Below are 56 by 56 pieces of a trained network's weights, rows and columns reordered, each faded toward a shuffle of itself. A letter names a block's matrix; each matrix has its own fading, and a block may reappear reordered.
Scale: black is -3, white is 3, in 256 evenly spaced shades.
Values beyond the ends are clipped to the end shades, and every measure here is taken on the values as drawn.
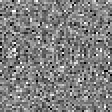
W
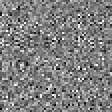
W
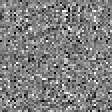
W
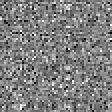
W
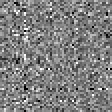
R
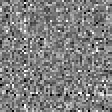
R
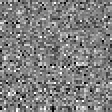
W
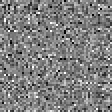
W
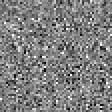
W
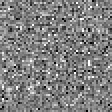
W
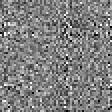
R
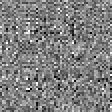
R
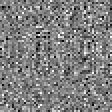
W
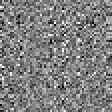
R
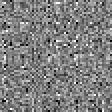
R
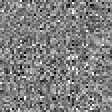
R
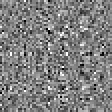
R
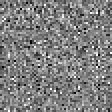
W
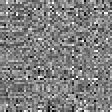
R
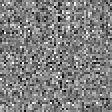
W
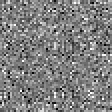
W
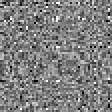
R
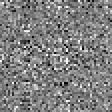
W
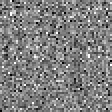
W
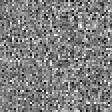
W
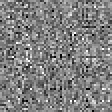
R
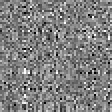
R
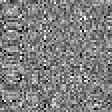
R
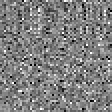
W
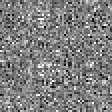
W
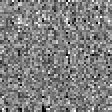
R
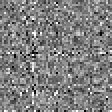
R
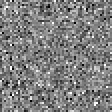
W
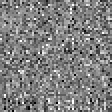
W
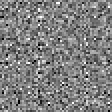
R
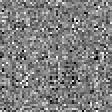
W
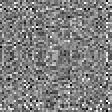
R
